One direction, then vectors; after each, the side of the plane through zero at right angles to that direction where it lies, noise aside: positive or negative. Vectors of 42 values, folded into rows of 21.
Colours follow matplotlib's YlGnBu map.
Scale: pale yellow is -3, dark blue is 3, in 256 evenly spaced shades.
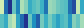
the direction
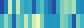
negative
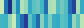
positive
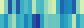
positive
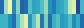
negative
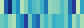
positive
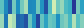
positive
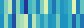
negative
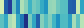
positive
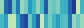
positive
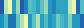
negative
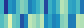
positive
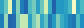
negative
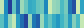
positive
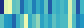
negative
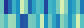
positive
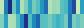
positive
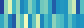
negative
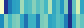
positive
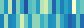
negative
